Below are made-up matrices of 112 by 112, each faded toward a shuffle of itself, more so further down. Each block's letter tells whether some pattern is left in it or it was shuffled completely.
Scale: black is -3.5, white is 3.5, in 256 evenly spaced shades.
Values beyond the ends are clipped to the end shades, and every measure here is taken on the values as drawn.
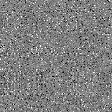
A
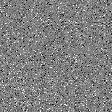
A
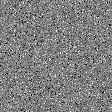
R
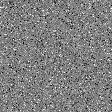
R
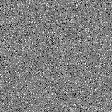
A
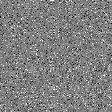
A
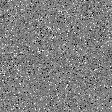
R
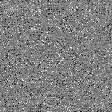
A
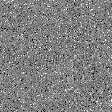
A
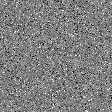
R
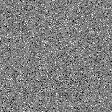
A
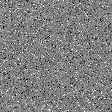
R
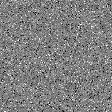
A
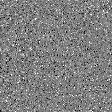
A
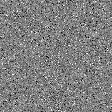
A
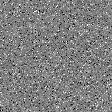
A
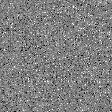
A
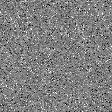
A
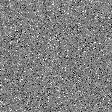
R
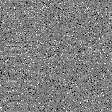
A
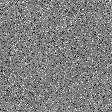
R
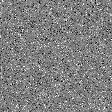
R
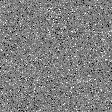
R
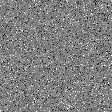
A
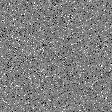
R
